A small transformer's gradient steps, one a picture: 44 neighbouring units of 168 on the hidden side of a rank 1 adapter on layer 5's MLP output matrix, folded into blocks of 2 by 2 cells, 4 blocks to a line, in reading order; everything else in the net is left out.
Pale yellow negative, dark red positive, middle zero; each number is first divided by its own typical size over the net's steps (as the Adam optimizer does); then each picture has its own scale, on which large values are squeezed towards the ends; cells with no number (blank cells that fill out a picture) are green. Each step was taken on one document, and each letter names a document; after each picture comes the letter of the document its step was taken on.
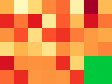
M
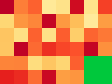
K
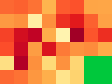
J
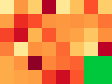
K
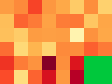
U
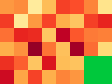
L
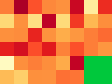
M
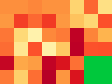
U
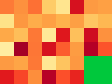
K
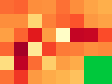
J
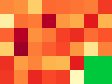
U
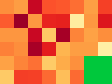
L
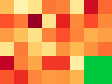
M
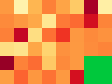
M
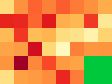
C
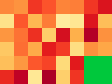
K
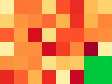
K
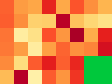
C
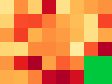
K
